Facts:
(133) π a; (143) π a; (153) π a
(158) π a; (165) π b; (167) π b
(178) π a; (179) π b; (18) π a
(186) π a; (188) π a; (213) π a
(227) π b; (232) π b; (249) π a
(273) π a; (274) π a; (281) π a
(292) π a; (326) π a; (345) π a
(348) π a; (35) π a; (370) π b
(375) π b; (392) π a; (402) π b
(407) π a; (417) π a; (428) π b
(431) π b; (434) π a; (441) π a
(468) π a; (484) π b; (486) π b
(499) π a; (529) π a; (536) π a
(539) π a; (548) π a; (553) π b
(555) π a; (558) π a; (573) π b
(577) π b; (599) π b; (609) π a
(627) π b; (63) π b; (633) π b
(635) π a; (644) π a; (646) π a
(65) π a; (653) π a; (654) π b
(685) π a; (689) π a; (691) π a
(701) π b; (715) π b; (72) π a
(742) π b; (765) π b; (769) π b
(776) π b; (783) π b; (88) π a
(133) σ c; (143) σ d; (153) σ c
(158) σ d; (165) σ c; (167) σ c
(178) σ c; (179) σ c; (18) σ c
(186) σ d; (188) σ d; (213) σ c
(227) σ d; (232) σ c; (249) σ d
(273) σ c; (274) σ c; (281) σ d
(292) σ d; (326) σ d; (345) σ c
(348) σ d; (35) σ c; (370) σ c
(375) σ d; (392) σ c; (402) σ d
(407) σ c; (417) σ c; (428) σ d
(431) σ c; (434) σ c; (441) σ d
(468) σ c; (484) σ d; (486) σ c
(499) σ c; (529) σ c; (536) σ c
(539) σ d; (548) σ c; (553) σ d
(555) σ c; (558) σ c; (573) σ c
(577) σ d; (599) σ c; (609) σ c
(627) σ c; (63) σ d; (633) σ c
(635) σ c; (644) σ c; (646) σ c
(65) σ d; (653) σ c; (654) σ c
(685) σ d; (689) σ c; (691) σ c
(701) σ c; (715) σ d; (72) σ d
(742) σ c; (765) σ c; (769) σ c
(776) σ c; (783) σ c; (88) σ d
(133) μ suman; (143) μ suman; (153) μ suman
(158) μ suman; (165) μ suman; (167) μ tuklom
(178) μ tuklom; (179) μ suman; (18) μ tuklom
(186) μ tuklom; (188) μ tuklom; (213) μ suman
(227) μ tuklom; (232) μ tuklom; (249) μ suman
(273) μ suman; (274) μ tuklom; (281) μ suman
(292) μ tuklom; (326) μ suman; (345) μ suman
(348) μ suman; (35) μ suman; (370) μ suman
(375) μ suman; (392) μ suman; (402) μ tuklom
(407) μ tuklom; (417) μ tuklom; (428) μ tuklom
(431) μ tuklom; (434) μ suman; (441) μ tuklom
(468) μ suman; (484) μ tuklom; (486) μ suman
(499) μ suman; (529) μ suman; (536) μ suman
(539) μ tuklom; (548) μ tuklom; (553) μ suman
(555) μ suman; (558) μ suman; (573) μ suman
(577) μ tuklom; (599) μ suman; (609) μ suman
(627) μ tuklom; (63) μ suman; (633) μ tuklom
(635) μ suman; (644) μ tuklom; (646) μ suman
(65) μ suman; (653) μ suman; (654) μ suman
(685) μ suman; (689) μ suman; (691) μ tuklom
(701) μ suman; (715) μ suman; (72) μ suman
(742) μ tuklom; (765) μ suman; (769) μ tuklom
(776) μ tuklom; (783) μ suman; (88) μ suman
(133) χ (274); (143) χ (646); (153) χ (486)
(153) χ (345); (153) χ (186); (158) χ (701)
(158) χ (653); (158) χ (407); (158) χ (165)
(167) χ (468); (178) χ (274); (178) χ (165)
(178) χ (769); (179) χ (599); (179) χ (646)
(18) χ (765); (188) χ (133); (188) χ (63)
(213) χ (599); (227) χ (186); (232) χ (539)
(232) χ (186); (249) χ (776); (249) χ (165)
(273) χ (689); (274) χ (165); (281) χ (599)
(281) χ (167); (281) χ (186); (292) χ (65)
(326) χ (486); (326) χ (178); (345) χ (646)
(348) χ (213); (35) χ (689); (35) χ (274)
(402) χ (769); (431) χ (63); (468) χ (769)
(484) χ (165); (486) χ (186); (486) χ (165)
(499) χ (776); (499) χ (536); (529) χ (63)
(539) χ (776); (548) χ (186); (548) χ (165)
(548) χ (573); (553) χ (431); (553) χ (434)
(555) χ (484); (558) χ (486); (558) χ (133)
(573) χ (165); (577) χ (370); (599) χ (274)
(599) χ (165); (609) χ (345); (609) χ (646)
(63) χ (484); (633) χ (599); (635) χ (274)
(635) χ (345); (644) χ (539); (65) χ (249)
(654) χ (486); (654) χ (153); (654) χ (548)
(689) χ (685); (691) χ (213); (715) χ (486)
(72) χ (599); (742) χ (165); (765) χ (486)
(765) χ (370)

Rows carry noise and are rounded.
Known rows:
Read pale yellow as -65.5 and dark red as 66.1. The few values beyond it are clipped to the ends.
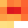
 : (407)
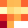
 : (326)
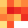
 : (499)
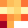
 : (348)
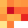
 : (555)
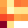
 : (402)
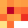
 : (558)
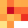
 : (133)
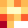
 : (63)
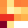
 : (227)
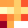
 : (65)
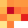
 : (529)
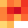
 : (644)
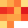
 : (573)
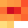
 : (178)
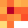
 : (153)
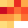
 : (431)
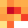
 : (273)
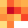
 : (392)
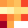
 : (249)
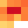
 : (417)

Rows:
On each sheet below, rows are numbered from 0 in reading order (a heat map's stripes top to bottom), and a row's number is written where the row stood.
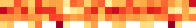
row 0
(742)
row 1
(536)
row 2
(484)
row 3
(370)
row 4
(167)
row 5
(274)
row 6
(292)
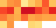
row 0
(486)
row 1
(769)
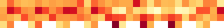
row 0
(689)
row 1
(35)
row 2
(691)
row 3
(434)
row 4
(539)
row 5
(715)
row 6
(375)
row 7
(165)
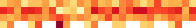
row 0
(599)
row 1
(179)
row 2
(143)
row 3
(213)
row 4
(776)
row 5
(627)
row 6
(654)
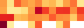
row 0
(577)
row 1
(609)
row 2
(783)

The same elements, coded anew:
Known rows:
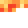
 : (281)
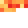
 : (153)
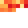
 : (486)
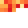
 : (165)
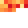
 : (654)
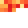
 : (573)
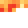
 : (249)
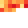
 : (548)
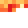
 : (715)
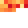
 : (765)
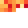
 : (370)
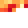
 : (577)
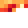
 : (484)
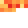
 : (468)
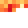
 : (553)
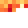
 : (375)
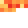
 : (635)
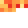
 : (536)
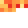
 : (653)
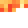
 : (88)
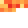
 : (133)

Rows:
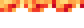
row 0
(188)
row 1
(431)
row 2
(227)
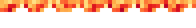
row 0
(402)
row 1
(441)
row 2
(558)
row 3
(633)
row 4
(428)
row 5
(742)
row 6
(63)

